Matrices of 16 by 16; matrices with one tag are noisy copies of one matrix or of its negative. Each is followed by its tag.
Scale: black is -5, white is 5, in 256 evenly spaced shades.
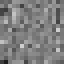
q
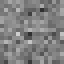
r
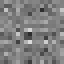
r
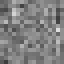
q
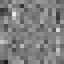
q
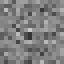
r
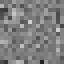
q
